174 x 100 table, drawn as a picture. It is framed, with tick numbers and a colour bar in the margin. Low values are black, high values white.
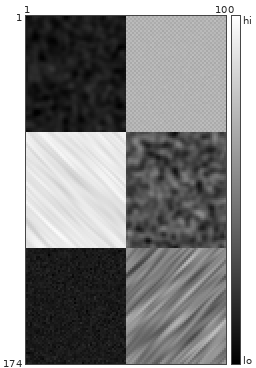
It is made of 3 by 2 panels. Panel 1,1: very low, blotchy, faint in contrast. Panel 1,2: high, checkered, faint in contrast. Panel 2,1: very high, slanting down to the right, faint in contrast. Panel 2,2: low, blotchy. Panel 3,1: very low, fine-grained, faint in contrast. Panel 3,2: middling, slanting up to the right.
